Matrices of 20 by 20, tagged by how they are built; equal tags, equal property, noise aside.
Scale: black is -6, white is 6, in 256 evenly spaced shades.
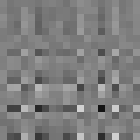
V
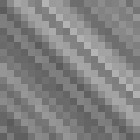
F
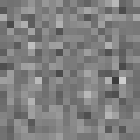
V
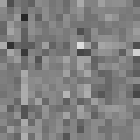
V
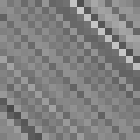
F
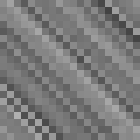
F
